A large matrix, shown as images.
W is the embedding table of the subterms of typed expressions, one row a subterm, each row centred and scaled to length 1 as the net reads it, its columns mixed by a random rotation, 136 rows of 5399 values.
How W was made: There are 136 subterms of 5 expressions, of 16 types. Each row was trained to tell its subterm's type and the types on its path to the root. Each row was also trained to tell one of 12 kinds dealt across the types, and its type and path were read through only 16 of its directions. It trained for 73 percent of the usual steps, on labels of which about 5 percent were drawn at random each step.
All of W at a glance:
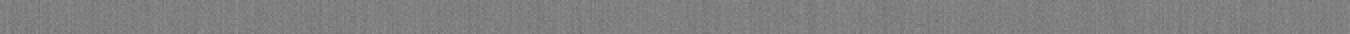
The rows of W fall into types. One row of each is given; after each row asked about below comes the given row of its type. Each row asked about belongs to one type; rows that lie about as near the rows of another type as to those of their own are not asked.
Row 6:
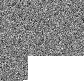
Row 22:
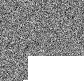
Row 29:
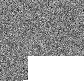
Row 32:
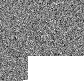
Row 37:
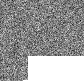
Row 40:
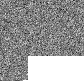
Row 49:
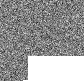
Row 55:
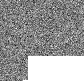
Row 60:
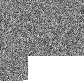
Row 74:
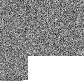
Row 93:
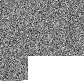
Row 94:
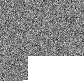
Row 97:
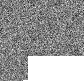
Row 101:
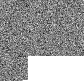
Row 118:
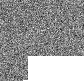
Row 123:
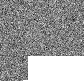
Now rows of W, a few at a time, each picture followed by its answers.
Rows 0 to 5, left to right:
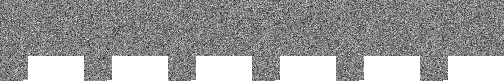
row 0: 22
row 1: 29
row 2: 94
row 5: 29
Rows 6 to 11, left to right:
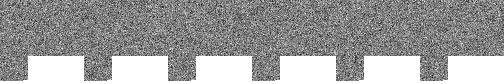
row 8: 123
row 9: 97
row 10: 37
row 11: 22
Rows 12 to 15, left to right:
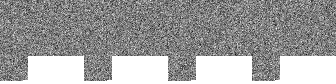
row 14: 94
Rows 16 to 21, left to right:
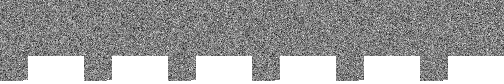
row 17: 49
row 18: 37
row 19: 29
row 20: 101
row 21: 55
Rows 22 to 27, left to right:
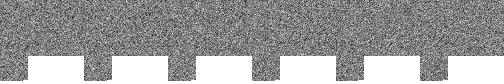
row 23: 29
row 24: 40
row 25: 94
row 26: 97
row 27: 94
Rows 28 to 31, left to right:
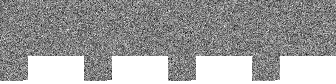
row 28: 60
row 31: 97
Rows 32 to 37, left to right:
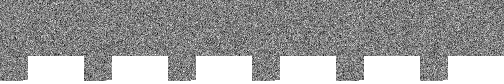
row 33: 101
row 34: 60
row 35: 32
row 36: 74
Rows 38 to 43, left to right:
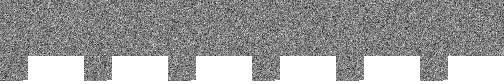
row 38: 118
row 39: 37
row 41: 22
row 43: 22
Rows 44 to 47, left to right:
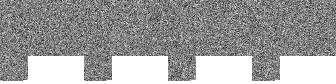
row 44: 6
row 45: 123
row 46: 22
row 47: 22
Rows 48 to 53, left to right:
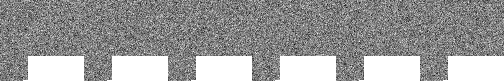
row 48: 118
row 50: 32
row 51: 101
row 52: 37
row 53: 32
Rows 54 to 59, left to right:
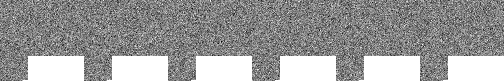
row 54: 49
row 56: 29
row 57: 6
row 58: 37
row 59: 29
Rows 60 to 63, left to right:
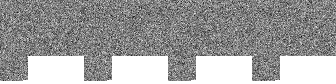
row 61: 55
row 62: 32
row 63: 97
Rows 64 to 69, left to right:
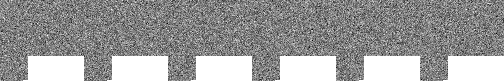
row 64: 101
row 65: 49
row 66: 32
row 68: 93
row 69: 6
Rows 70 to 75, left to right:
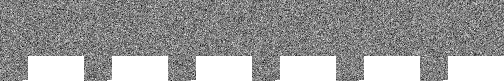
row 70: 94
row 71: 118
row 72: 94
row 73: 94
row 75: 32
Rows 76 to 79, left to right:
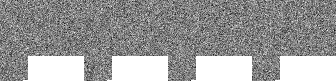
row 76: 49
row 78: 55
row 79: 29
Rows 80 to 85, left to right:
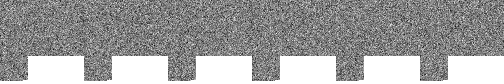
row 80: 60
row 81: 55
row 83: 29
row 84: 101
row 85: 29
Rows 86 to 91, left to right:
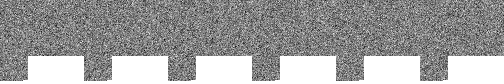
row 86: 55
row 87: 118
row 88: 60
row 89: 118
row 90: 40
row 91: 6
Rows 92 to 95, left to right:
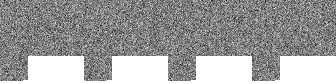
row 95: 37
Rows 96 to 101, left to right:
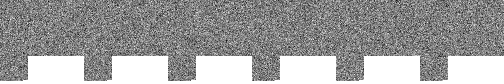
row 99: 49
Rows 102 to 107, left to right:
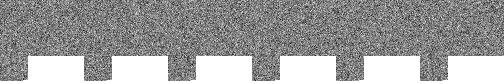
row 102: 97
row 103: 97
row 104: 37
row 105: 94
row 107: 101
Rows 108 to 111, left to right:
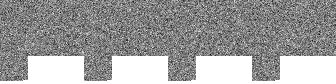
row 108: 97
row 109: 6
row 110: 40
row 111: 55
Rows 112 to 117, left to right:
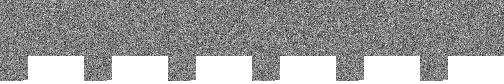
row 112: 97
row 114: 101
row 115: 32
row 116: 74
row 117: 22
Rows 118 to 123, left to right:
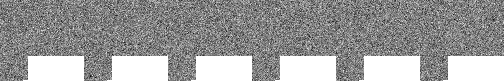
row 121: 60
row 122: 118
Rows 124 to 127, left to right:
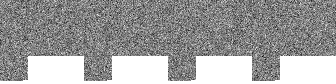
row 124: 74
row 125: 32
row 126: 93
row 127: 118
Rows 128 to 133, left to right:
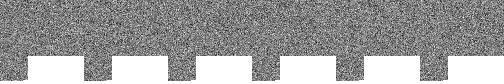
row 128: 97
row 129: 101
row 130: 55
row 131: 118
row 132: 37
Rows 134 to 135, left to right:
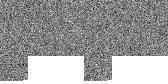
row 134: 118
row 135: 37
